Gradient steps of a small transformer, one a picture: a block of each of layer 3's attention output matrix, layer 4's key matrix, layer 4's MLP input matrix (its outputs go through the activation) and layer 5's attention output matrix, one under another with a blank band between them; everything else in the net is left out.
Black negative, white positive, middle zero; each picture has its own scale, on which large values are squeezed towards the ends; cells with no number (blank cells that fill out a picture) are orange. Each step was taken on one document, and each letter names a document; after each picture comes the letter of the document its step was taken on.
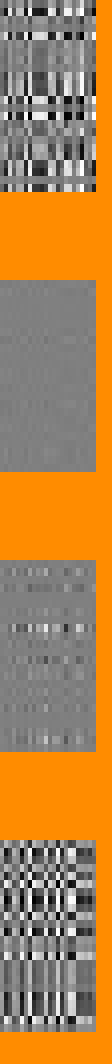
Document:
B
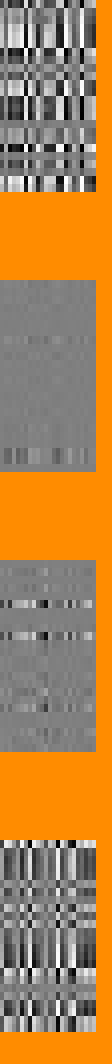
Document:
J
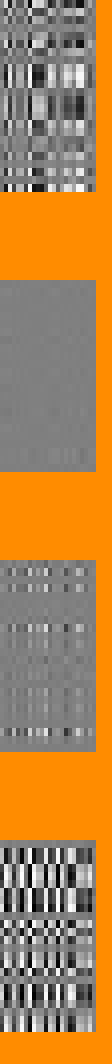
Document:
B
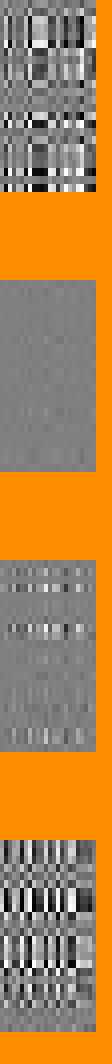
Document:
B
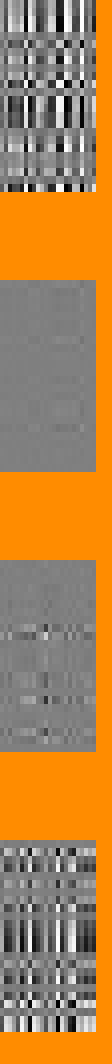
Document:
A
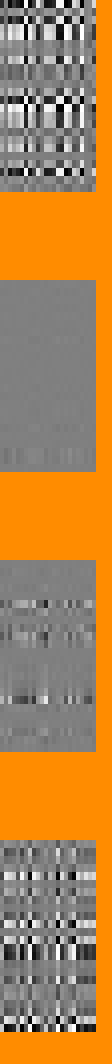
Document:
J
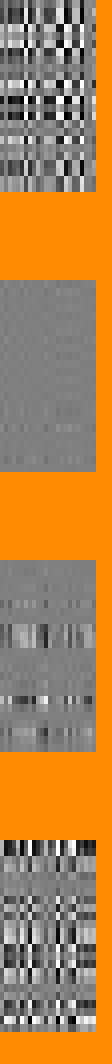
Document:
J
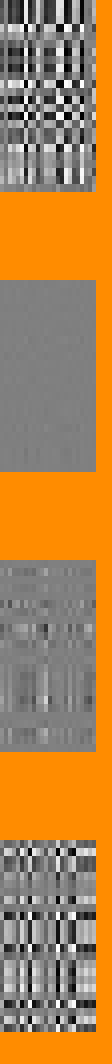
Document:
J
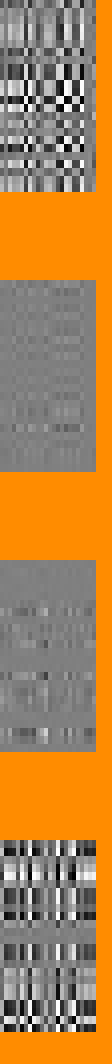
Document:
J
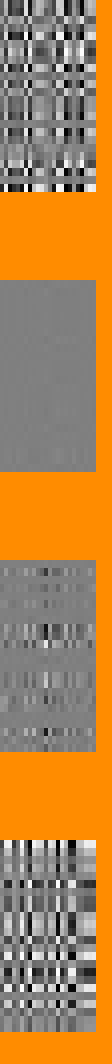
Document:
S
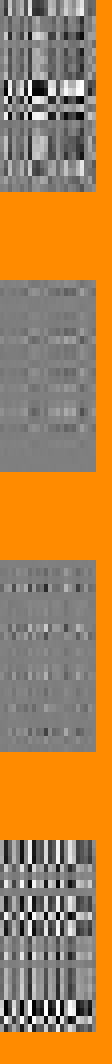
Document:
B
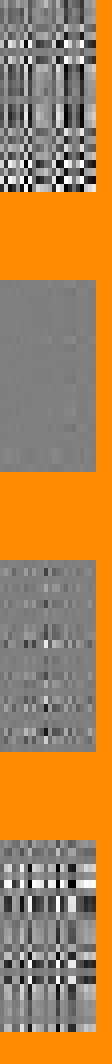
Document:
S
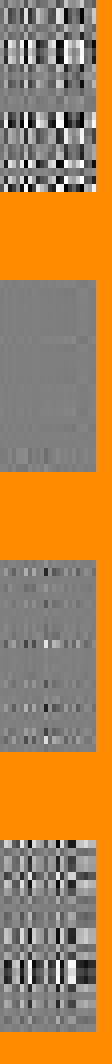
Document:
S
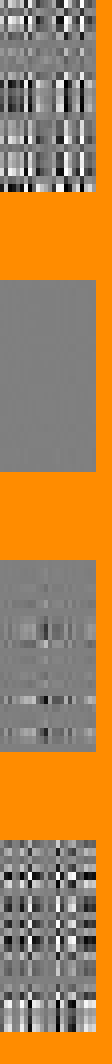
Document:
A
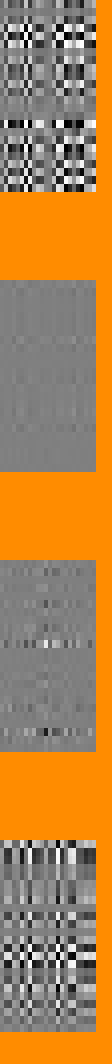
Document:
S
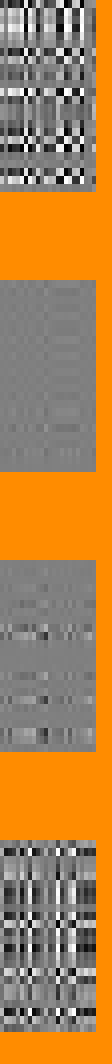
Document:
J
